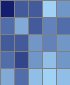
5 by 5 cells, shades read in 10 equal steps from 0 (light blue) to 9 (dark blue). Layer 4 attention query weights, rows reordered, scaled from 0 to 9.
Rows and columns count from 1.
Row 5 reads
2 5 1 0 1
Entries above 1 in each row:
4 5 5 4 2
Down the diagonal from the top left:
9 2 3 1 1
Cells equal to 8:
0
